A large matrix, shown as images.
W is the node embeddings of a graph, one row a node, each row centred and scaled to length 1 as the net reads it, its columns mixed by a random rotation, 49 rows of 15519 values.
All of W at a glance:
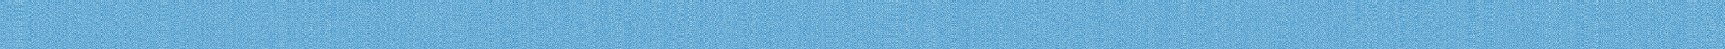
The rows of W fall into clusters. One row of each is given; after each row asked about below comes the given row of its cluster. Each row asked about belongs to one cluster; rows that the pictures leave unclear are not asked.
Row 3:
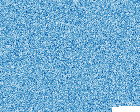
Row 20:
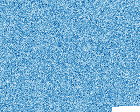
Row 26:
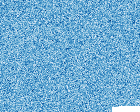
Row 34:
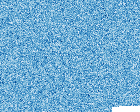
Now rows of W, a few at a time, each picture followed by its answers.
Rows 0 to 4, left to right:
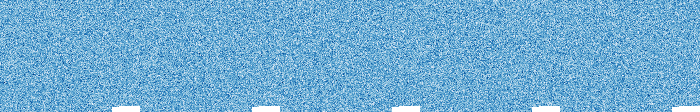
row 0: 34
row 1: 34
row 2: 34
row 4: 34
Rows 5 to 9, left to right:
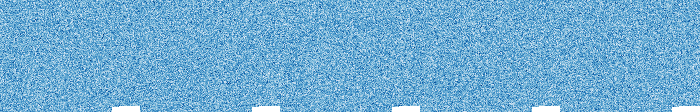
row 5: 20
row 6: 26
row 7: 20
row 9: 34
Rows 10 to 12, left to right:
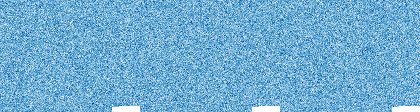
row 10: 20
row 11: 26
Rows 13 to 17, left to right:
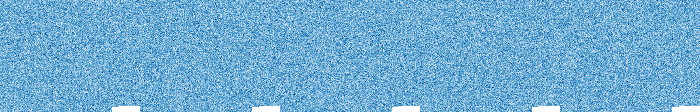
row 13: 3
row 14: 20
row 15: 20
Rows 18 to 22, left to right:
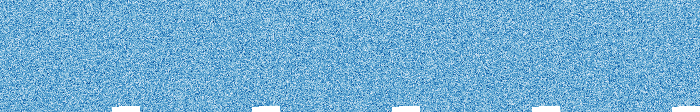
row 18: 26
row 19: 20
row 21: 34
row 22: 3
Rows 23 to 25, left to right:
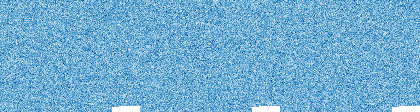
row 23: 34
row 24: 3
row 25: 34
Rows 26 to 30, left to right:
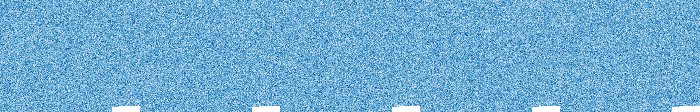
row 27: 3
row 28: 34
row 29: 3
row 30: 20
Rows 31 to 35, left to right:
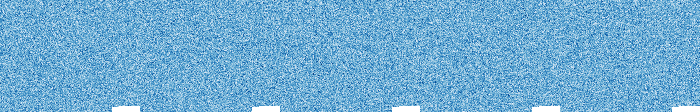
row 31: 34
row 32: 20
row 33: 34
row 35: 3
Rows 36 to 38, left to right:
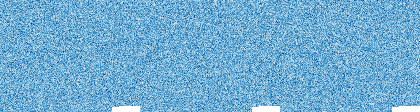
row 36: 20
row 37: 3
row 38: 34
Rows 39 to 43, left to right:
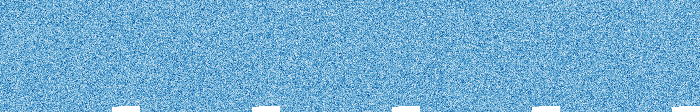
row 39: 26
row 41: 34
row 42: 20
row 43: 3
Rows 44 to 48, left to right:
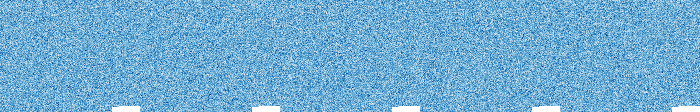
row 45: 3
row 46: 34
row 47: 20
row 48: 3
